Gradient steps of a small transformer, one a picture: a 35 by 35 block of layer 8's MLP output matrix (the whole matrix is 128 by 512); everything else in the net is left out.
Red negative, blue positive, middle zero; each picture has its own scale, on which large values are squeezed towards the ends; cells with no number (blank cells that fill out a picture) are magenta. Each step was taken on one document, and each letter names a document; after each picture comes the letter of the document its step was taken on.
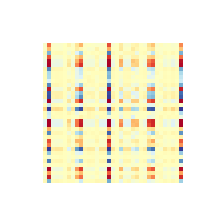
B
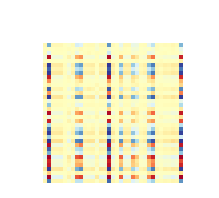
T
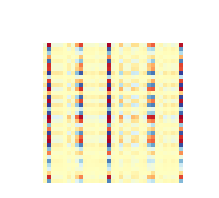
B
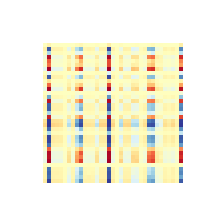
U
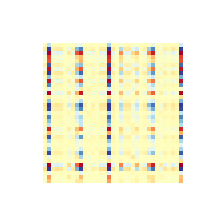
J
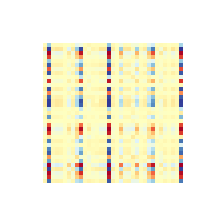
J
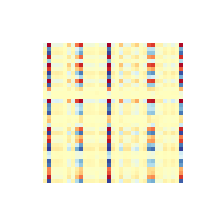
B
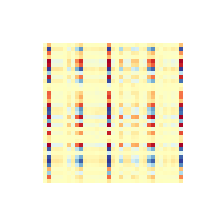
B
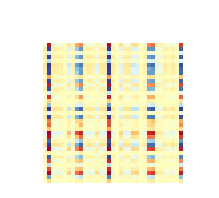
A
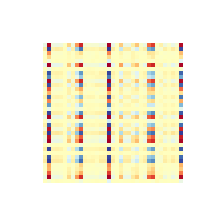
B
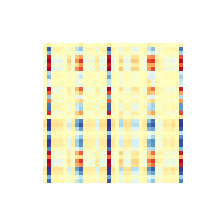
U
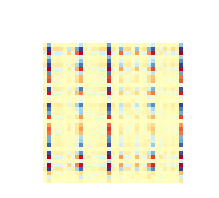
J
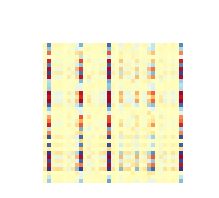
J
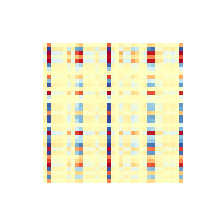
A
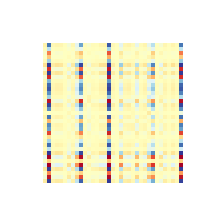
J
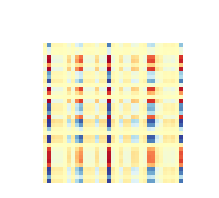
U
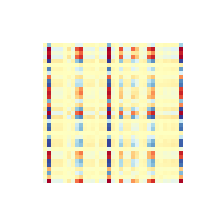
T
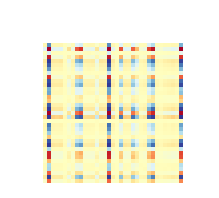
T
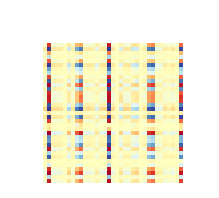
A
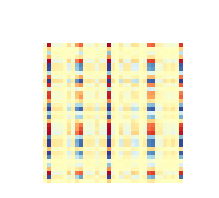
A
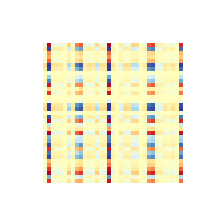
A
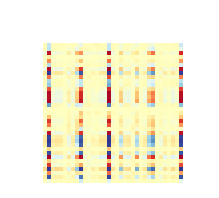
J
